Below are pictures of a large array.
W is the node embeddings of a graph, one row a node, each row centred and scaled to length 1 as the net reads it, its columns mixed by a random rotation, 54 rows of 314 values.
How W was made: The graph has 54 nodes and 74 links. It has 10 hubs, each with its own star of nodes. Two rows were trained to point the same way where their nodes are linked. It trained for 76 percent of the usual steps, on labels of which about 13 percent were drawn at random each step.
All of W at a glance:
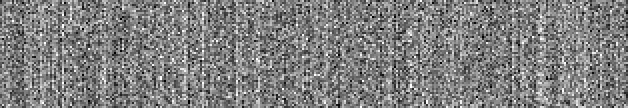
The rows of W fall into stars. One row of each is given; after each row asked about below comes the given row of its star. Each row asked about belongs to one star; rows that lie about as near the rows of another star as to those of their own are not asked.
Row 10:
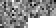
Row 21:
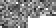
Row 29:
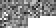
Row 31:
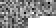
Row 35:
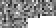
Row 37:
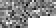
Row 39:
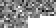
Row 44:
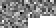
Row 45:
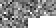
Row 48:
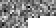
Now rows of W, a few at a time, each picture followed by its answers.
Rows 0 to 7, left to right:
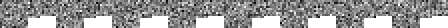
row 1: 31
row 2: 44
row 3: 21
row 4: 29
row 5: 48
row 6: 10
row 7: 31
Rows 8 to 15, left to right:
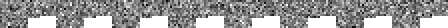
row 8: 37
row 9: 29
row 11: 35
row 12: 10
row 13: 10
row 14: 37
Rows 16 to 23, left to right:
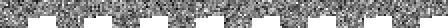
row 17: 35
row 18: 48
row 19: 39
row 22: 44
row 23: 48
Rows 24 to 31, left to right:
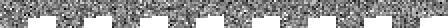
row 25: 29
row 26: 39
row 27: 39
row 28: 44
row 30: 45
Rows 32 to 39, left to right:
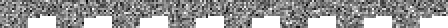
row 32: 35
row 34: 10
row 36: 10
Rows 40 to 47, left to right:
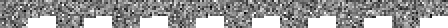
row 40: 35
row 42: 21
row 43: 35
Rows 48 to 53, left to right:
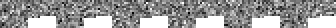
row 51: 29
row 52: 31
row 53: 39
